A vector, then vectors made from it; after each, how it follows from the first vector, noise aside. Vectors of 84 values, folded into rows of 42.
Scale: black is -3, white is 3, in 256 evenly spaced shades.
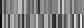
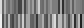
negated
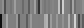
partly zeroed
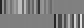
partly zeroed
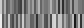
negated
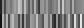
copied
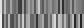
negated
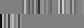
partly zeroed
